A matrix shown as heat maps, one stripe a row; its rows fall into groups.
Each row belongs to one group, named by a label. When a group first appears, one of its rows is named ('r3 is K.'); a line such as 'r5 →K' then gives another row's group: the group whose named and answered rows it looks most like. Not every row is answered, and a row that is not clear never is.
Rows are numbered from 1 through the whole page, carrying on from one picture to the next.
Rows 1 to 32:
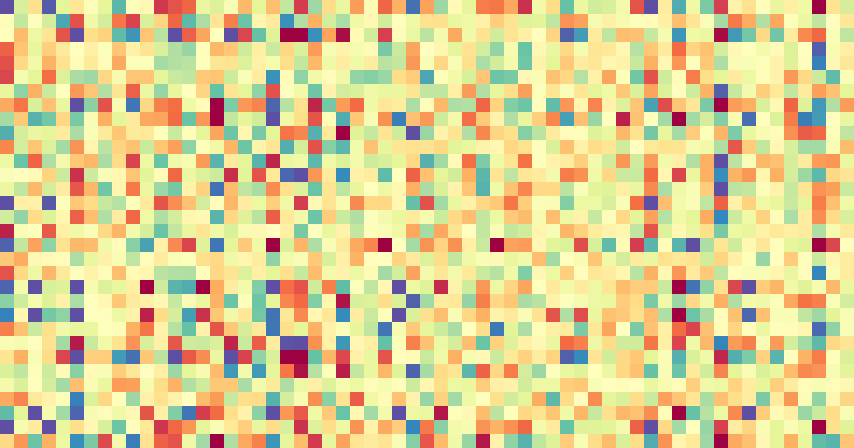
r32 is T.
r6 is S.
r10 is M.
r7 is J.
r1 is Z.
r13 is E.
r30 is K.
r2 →E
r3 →M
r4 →S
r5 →S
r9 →K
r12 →J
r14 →J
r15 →Z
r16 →J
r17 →S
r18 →Z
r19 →T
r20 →S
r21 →K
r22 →M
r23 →K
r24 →S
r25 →E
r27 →M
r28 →E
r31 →Z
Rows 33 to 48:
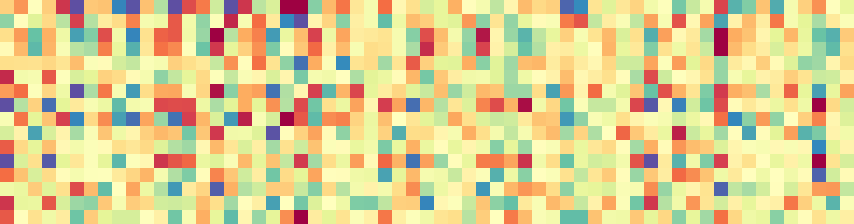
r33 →M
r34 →E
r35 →T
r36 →T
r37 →E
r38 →S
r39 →T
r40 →Z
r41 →M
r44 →Z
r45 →S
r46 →J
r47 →S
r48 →M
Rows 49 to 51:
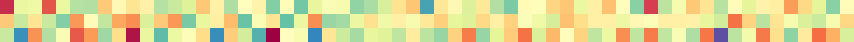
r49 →S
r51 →J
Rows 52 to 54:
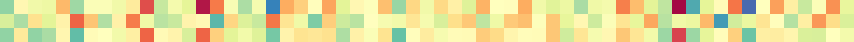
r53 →J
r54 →K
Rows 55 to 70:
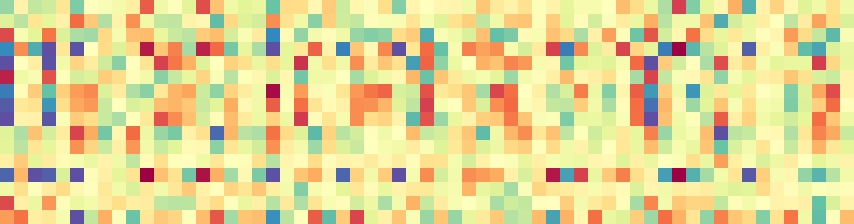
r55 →K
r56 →J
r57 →S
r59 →Z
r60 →S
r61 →Z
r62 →Z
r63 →Z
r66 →T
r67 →K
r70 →T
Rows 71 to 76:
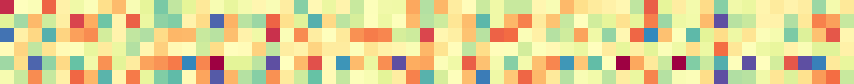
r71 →S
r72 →J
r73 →Z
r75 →K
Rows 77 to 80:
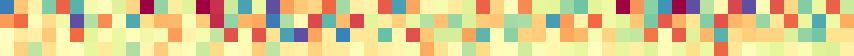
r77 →K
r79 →E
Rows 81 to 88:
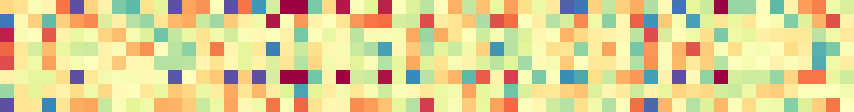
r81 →M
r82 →Z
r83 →S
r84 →S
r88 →Z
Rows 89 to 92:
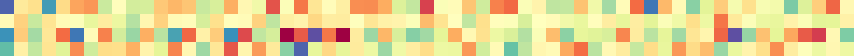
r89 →Z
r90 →T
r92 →E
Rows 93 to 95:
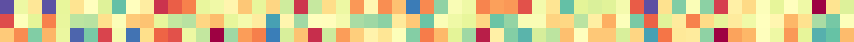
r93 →Z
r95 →T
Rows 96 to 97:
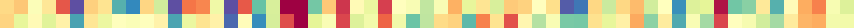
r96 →M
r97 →M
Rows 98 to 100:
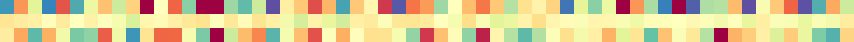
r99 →E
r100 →T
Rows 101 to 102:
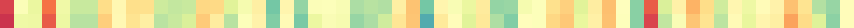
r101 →S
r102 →S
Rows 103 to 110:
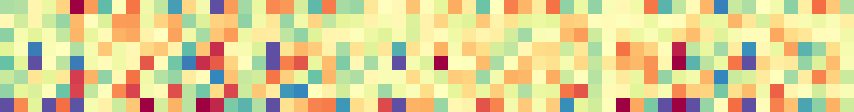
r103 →J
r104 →E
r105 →E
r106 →K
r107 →K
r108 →J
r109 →E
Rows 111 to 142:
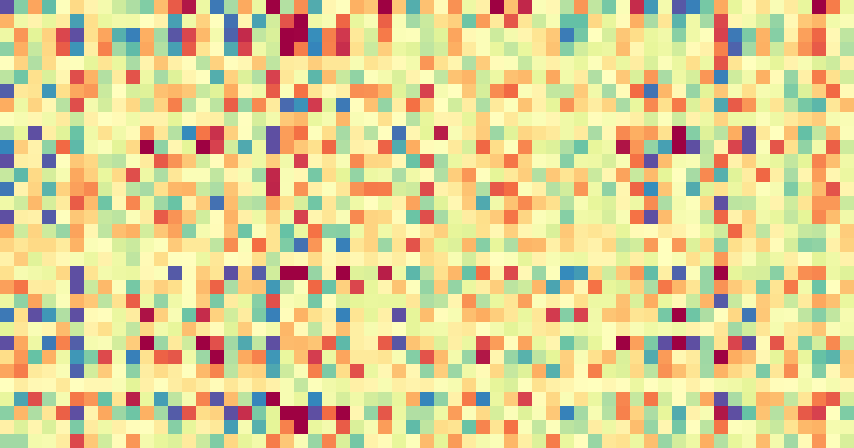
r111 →Z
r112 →M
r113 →M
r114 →M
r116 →J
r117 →Z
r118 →E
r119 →M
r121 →K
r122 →Z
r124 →Z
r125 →J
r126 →Z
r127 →E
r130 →M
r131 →T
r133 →K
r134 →M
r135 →K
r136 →T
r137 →T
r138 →E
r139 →J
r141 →M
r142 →J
